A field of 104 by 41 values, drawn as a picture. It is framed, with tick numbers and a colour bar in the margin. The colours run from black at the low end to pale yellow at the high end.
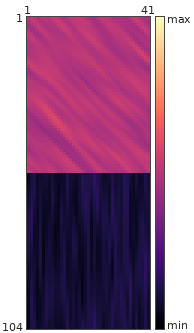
The table splits into 2 rows of 1 panel. Panel 1,1: middling, slanting down to the right, faint in contrast. Panel 2,1: very low, streaked downward, faint in contrast.
